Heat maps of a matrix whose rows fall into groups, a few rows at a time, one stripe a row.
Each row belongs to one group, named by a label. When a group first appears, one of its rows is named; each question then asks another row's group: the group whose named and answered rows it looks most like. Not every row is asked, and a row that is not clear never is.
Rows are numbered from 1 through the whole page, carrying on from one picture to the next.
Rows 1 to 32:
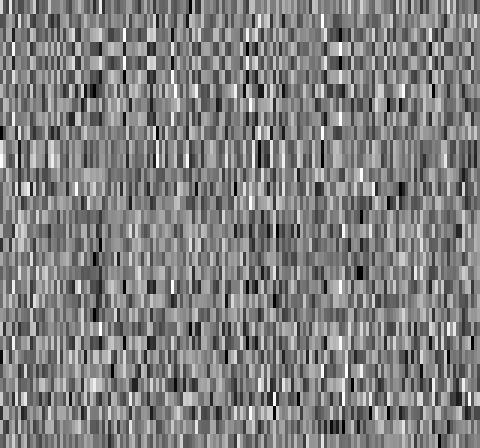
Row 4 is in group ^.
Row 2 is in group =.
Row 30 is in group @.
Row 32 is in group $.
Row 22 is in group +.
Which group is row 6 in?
^
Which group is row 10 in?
=
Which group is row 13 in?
$
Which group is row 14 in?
+
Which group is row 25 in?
^
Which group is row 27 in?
$
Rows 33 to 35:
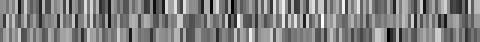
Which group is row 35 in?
@
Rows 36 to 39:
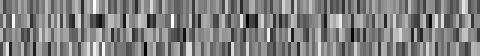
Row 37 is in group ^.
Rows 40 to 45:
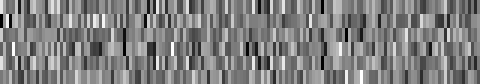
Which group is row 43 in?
^
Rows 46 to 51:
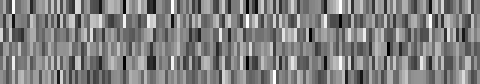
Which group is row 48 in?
$
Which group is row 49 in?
@
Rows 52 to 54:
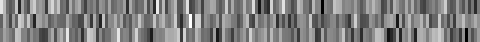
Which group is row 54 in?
@
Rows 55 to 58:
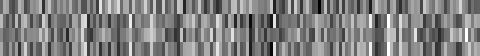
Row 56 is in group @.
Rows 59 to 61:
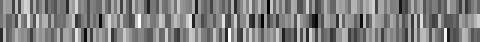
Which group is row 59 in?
+
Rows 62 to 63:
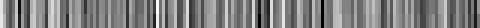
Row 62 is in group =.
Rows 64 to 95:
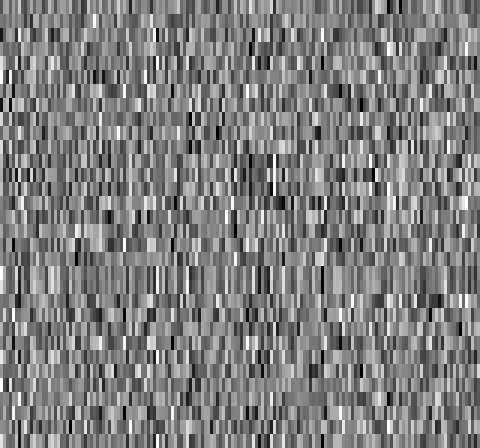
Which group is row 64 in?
@
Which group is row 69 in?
$
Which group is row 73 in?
@
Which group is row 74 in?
$
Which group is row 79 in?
$
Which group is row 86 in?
^
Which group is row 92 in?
@
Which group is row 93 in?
^
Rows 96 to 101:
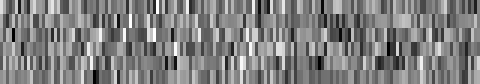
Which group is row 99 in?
@
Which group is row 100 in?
+
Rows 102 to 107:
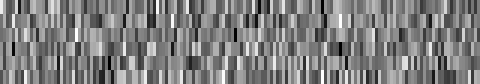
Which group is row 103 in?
^
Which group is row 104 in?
+
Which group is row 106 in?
$
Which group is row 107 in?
$
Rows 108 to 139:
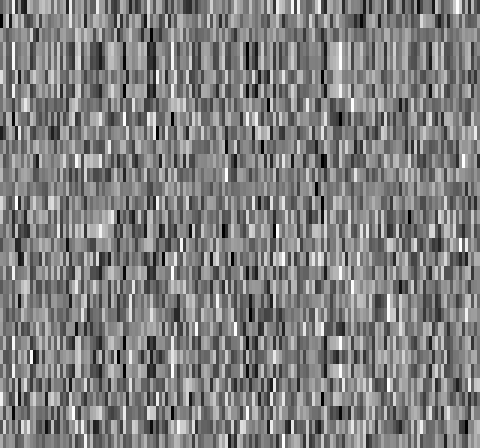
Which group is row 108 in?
@
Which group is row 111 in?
^
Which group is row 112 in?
^
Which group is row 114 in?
^
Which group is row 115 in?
+
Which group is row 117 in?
=
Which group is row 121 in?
@
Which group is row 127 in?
^
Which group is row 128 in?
+
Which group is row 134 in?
^
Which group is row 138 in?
+
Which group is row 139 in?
$
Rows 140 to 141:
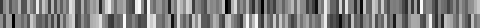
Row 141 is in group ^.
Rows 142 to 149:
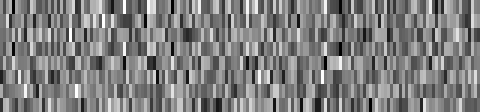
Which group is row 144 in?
@
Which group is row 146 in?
^
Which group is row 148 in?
+
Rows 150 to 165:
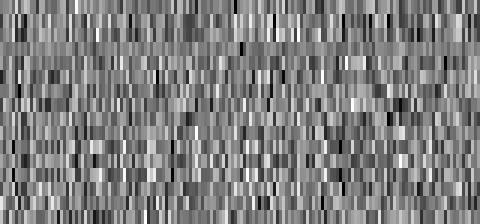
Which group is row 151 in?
@
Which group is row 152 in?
@
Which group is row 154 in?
$
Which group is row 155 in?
=
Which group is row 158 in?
@
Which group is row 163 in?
@
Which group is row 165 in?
$
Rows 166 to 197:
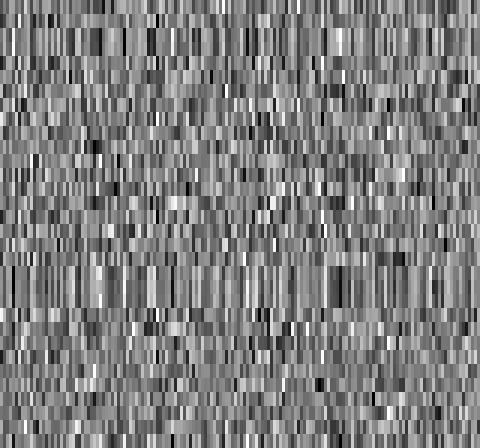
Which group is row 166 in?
$
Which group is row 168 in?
^
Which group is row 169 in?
^
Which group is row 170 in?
=
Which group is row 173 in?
@
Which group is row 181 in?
=
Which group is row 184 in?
+
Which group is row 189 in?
+
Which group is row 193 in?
+
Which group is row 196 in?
+
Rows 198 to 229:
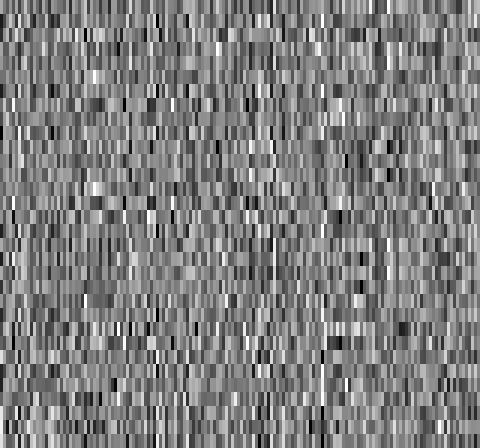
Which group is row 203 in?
+
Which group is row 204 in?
=
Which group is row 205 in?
^
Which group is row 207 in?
=
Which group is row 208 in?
@
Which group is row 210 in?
@
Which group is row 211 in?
+
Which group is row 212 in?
^
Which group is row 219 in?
$
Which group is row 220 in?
=
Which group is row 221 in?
+
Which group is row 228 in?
$
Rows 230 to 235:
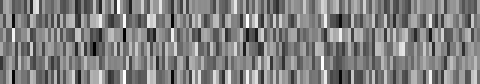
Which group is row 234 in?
=
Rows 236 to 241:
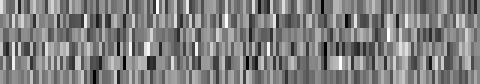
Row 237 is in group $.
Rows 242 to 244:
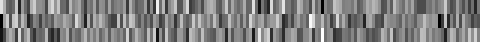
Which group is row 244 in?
=
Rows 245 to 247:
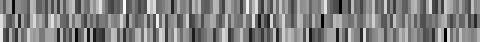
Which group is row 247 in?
$
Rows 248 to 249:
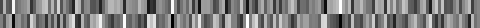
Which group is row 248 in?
^
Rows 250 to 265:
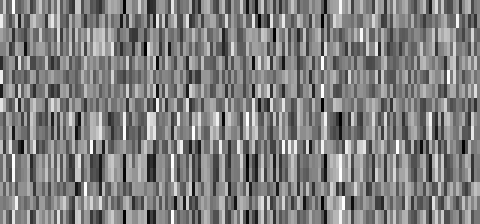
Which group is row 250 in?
^
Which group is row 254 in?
=
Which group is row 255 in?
$
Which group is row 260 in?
$
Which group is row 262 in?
^
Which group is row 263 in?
$
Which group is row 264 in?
+
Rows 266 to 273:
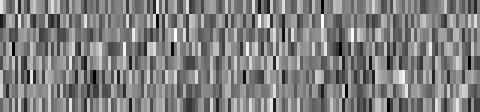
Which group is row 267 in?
=
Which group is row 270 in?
@
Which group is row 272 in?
$
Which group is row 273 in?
@
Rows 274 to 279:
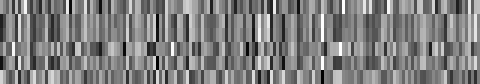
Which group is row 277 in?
^
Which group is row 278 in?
=
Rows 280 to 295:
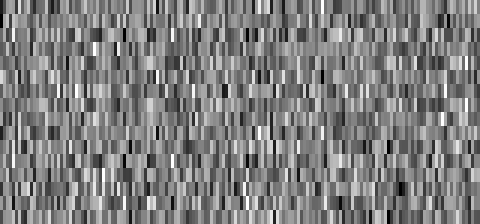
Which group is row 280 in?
=
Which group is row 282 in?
^
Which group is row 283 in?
+
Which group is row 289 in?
=
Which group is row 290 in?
@
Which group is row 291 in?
^
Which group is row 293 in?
+
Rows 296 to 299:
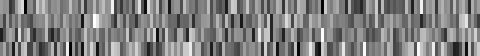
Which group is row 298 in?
=
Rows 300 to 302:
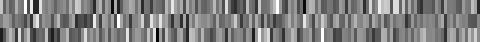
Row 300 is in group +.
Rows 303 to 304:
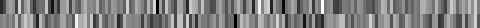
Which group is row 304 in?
+
